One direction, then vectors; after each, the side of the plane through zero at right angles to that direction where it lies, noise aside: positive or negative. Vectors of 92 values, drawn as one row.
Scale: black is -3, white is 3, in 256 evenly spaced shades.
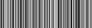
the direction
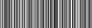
negative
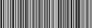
positive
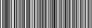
negative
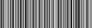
positive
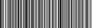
positive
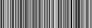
positive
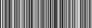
negative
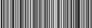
positive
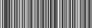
negative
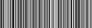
positive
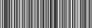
negative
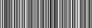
negative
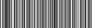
negative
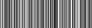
negative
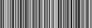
positive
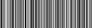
positive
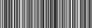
negative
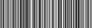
positive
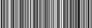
positive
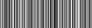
negative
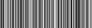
positive
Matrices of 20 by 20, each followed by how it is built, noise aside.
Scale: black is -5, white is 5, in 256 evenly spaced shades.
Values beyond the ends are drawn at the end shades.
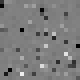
sparse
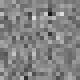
low rank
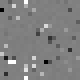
sparse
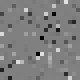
sparse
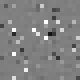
sparse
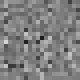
low rank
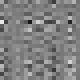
low rank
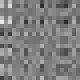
low rank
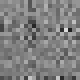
low rank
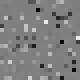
sparse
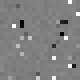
sparse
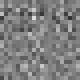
low rank
